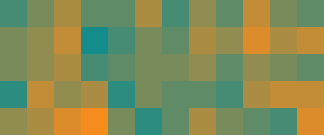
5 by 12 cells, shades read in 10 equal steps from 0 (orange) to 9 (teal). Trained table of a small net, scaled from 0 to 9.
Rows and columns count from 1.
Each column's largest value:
8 5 4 9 8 8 7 6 7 6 7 6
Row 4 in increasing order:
2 2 2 3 3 4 5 6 6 7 8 8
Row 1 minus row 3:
2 1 0 -1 0 -2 2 0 0 -2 0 0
